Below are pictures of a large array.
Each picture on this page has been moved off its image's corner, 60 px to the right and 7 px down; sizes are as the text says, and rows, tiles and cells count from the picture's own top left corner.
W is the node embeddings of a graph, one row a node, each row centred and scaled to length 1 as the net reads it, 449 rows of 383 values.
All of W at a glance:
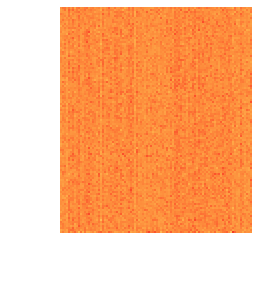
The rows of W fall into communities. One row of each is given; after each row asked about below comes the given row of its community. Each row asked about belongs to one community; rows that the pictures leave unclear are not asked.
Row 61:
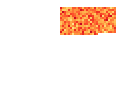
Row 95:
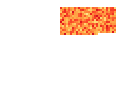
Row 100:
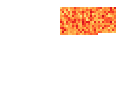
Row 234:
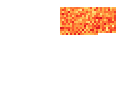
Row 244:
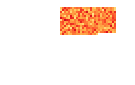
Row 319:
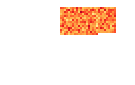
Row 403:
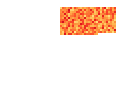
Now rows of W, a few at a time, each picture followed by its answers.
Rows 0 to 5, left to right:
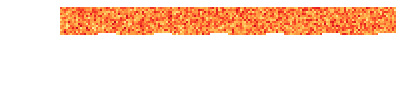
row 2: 100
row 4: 95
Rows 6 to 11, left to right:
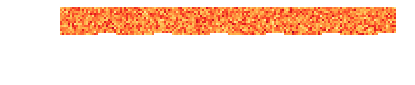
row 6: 100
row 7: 95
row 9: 403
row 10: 61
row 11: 61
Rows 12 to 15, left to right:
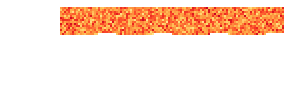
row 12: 244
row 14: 95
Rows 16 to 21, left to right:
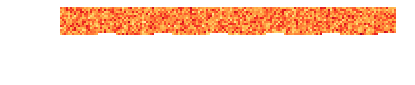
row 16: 319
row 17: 234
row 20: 100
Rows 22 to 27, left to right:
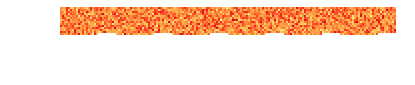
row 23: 403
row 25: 403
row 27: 95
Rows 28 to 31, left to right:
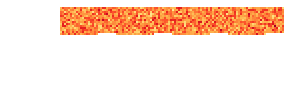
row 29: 319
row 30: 244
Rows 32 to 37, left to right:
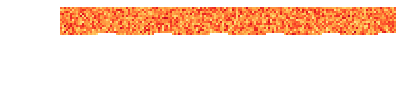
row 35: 319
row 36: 234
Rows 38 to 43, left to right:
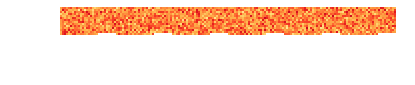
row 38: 244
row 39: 234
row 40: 319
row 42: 95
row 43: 319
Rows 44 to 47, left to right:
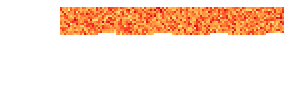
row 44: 100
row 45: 319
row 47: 403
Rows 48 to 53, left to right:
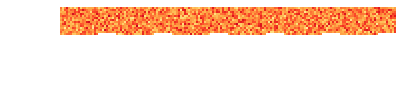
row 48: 61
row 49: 319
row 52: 61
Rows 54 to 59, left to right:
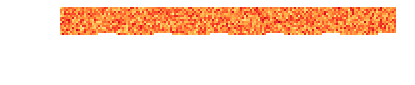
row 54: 244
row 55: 403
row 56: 319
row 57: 234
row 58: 100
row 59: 319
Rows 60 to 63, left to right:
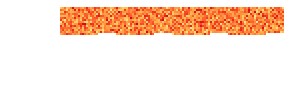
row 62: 100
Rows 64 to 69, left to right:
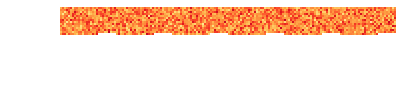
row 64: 100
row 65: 100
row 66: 244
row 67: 95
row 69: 61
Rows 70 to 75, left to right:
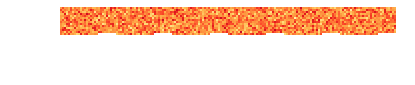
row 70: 100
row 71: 403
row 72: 95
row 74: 319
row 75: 244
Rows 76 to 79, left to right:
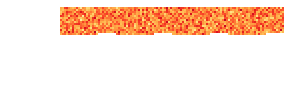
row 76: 403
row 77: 100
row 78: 244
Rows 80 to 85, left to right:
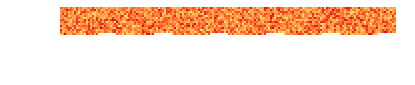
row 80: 319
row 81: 100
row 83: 100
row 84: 403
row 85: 244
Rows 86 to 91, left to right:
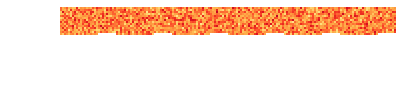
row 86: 100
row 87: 319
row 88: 244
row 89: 319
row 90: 403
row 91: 403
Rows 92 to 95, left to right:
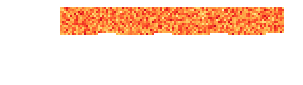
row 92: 403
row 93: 100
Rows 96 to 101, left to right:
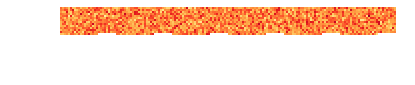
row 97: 61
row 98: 61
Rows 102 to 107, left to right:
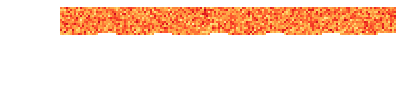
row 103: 244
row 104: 95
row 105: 403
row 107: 403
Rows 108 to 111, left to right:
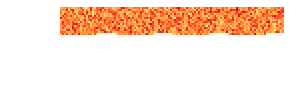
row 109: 244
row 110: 403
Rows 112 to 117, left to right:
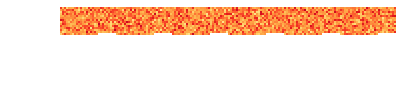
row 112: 319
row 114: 61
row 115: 95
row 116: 319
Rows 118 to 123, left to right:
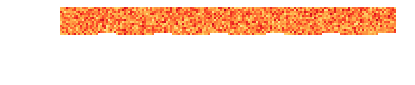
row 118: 403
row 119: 244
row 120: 95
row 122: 319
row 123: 95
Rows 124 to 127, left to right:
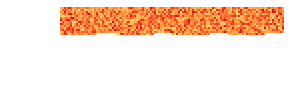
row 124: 244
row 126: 319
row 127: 319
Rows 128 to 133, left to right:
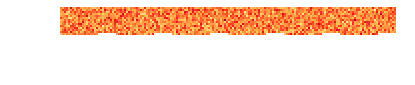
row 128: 319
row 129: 95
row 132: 234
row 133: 100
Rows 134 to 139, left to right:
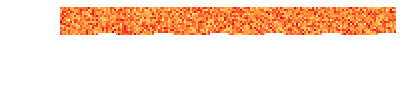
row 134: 95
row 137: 319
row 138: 100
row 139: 244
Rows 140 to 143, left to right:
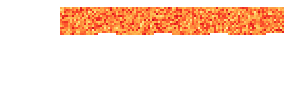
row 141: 319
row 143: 234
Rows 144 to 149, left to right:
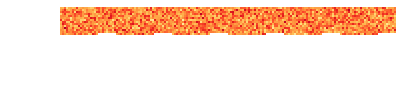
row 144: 403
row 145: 61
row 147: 61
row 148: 100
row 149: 403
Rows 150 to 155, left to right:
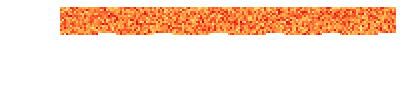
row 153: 403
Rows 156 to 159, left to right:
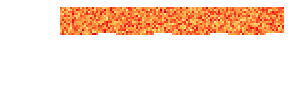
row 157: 234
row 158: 403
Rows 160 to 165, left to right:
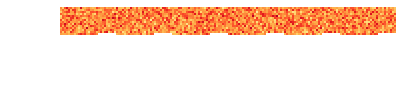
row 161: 61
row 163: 95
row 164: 244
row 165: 234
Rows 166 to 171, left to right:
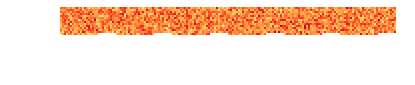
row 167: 403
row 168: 234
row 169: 244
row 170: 234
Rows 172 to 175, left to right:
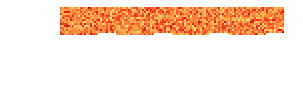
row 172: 61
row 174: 244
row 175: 319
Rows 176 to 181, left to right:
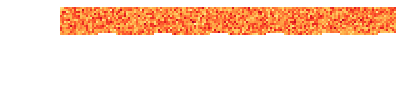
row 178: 244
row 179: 234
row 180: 95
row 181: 100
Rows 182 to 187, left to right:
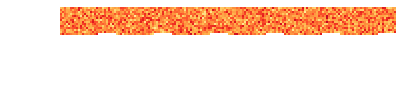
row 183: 403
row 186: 100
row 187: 403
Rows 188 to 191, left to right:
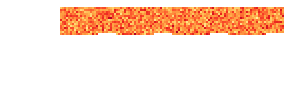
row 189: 234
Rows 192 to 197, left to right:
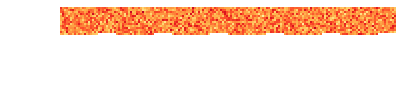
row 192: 403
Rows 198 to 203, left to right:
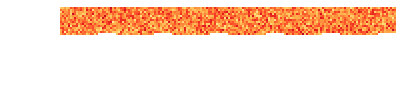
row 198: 100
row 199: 403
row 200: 403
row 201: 95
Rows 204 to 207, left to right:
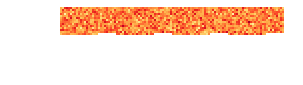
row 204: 244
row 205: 61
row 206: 95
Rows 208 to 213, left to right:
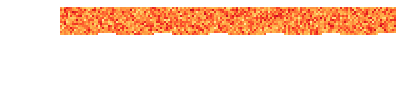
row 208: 319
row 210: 95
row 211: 95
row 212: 319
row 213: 319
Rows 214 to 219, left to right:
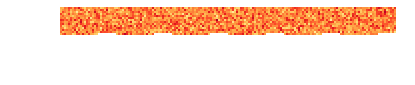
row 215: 234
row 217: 234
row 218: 244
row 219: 100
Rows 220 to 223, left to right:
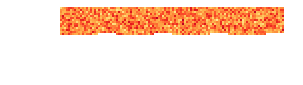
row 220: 244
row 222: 95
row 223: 319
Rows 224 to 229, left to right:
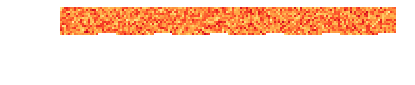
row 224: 244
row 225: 403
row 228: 319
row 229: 319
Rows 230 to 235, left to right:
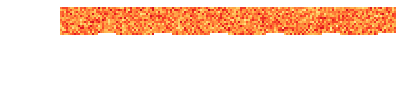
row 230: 403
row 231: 95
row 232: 95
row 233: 234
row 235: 61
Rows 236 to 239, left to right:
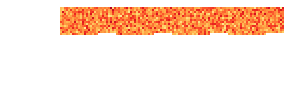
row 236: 100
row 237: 100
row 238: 319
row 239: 100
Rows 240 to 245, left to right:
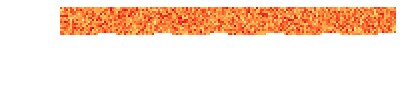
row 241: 61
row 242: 100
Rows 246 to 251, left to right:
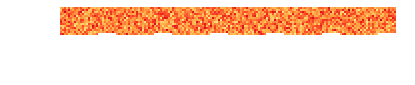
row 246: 95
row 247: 403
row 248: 403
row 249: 319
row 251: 319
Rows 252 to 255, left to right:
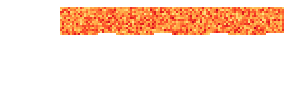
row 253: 234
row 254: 244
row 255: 319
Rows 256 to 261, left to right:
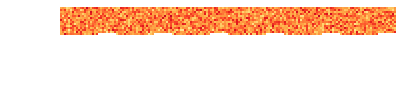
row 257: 244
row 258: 403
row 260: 95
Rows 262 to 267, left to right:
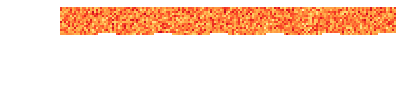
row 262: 100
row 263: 244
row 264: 319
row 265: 95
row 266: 244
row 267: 100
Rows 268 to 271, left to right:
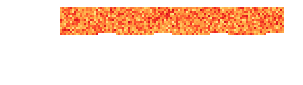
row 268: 100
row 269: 403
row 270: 403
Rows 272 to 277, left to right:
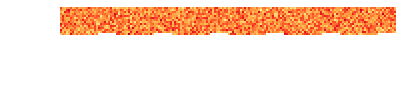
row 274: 403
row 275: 234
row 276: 61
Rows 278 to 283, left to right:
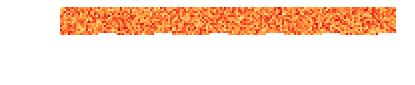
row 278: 244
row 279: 234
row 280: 319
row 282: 319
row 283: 95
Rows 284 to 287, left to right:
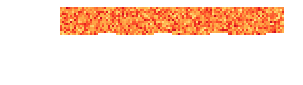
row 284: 403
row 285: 319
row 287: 244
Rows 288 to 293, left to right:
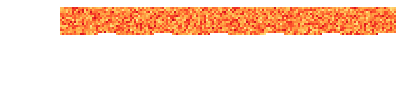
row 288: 234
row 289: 234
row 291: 244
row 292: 61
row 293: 234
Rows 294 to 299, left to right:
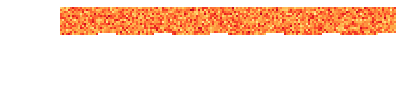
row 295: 61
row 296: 95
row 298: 61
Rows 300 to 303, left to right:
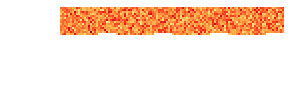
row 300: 319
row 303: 319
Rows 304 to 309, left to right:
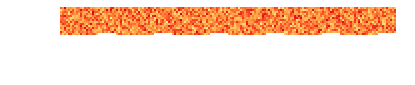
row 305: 319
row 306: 244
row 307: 95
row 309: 95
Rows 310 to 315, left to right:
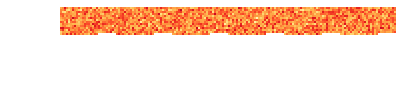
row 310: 234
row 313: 319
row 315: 319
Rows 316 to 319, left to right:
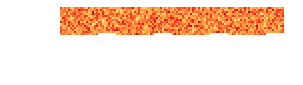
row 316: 95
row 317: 234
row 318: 244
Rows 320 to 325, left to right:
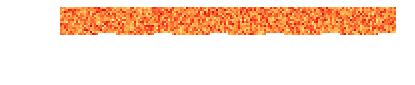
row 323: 95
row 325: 100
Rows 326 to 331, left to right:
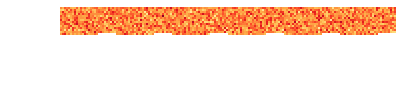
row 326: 403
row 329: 403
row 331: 100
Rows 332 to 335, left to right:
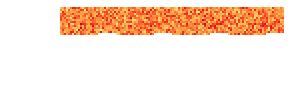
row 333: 234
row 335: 234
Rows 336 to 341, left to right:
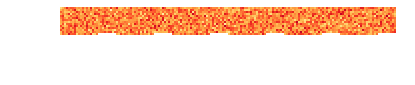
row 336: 244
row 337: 61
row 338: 61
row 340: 403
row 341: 95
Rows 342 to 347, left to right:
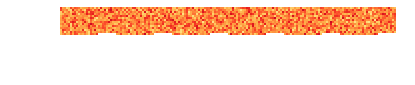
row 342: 100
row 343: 319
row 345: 234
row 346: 403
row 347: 61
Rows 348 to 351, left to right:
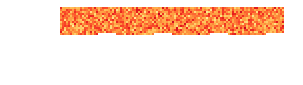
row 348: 61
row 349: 95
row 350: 100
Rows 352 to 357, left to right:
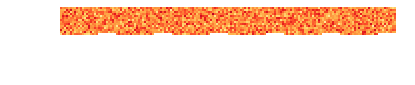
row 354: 61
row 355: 403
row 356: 100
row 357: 61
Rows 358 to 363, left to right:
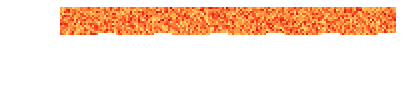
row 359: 100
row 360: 100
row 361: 319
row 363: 319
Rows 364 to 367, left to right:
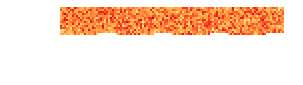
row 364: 403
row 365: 234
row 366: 234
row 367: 234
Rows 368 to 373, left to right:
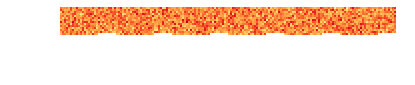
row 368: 100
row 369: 403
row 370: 100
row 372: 234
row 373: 234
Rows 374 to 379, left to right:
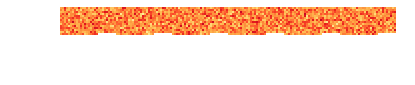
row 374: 234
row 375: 95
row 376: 95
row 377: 100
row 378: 319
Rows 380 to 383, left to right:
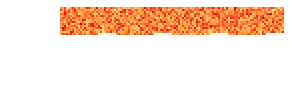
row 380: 234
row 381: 61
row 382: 100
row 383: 61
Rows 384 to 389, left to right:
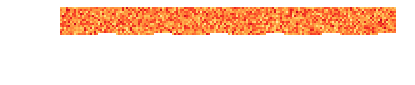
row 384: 61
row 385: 100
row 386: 234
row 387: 403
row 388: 319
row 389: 319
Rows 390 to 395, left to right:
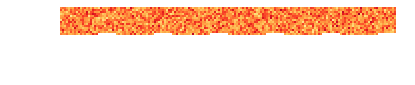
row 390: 100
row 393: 95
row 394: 61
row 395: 403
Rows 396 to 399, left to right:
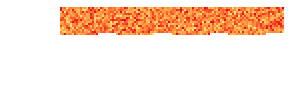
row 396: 319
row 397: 244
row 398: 95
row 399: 100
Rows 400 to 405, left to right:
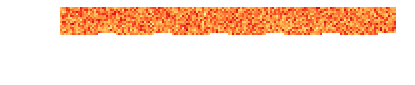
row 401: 403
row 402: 244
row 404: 95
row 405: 61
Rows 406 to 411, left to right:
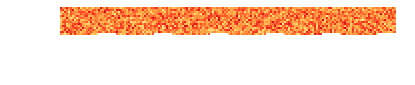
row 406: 319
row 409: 100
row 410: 61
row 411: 403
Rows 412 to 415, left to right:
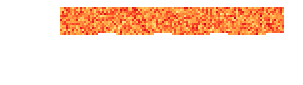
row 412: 403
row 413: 319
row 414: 234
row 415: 319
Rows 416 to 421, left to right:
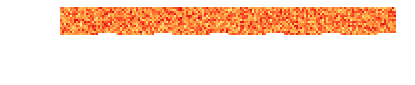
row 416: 100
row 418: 403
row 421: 319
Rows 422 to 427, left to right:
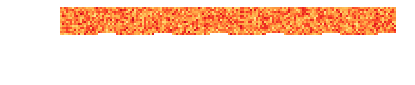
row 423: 95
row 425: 234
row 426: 95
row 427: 234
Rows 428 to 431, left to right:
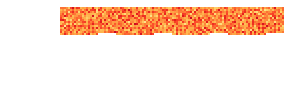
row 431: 61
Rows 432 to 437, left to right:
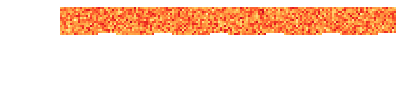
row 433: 100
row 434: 319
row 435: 234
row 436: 244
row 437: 244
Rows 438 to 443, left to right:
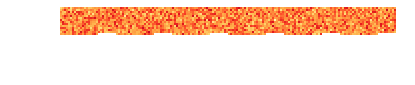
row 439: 319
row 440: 95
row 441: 244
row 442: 95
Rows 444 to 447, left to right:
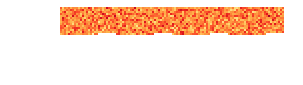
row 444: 61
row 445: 100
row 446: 61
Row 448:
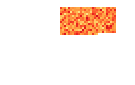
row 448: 95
